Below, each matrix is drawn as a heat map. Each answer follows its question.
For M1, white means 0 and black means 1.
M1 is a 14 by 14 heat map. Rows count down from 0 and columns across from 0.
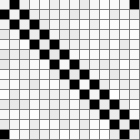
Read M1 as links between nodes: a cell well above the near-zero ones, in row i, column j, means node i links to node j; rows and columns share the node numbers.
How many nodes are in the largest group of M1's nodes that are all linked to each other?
2
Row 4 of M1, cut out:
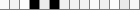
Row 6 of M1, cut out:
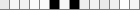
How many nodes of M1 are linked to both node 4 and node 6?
1
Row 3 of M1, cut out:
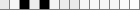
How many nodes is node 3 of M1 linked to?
2
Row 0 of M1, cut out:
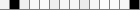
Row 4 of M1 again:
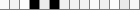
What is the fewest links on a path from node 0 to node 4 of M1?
4
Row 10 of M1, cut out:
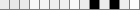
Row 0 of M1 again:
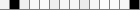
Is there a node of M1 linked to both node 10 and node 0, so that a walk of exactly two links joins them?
no
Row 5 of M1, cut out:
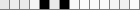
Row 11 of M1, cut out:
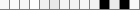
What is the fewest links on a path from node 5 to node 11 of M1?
6
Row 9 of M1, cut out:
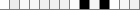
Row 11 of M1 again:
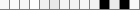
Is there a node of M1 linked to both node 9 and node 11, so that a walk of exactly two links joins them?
yes
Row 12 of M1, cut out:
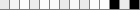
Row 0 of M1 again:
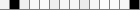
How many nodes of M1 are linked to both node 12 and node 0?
1
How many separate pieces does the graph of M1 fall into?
1
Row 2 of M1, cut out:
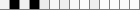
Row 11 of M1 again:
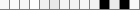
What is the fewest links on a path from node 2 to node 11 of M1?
5
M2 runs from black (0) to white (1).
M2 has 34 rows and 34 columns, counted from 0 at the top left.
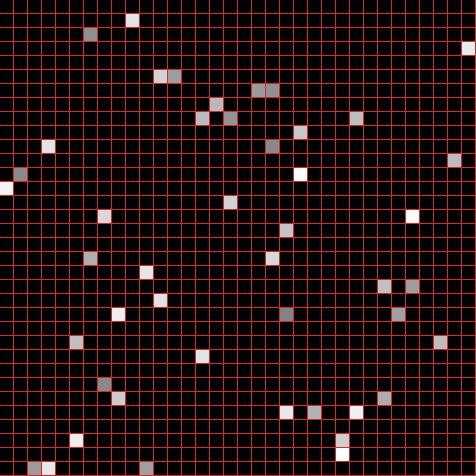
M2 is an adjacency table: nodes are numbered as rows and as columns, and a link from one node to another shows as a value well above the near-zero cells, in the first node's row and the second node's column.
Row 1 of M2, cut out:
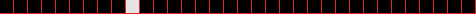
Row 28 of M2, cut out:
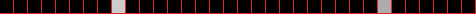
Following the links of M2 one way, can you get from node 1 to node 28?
no
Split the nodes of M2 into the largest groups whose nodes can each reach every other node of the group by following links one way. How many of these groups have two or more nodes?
3
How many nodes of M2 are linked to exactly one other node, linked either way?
2
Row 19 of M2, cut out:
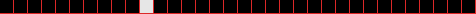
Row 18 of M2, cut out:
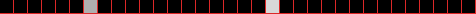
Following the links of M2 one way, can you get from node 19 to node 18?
yes
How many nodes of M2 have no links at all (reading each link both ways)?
5
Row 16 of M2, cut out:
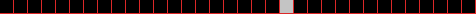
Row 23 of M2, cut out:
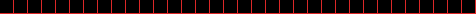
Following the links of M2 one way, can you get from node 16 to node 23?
no
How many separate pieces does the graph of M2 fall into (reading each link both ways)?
9
